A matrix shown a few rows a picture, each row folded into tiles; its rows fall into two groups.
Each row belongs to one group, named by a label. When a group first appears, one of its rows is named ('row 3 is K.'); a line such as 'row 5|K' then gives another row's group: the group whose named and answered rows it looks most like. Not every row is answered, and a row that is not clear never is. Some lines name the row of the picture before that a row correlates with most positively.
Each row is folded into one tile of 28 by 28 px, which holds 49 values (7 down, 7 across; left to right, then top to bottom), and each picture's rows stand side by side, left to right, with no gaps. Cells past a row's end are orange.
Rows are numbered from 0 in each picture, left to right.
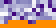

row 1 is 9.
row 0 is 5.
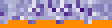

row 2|9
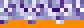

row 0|9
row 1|9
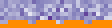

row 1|5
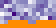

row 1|5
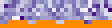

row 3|9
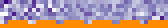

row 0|5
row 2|9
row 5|5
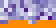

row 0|9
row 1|5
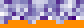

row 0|5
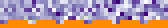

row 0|9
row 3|9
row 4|5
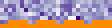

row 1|5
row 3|9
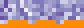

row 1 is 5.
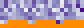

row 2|9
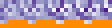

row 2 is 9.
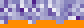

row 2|5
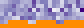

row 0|5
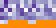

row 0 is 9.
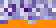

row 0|9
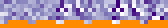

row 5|5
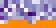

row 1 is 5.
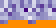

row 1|9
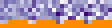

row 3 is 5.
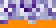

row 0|9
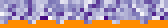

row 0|5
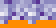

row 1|5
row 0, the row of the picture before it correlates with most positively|5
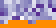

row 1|9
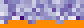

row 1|9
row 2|5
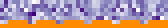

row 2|9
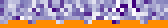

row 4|9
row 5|5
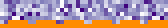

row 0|5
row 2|9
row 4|5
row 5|5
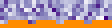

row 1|9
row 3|5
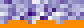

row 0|5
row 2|5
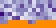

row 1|9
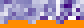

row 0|5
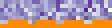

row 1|5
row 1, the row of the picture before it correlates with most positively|0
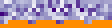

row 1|9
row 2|9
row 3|5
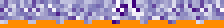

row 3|5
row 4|9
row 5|5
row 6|9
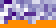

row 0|5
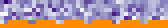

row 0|5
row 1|9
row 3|5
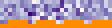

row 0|9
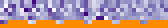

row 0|9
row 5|9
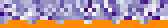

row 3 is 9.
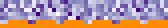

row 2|5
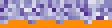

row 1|9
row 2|9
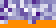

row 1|5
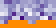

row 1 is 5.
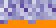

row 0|9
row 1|9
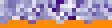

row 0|5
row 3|9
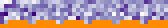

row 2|5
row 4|5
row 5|5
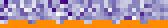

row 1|9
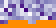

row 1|5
